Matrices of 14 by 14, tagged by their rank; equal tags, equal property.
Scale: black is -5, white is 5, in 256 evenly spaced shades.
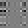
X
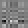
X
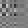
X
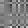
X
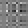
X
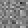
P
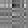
X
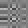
X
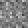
P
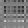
X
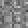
P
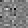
P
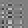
X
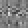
P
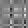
X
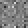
P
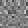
P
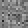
P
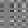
X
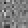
P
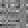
P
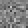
P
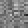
P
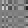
X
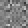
P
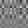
X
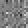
P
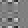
X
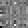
P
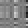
X
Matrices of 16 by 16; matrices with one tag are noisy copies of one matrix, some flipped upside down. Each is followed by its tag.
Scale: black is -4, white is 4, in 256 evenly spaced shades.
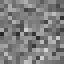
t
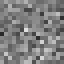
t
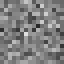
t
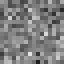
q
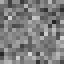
q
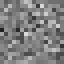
t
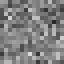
q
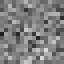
t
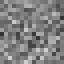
t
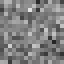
q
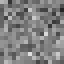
q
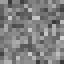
q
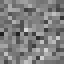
t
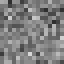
q
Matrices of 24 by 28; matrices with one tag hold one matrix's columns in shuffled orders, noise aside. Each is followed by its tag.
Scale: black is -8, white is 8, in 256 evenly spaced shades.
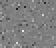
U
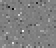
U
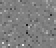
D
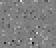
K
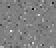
U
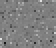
K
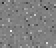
U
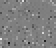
K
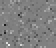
D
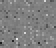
K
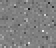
U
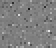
U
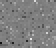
K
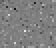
U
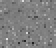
K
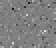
U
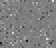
K
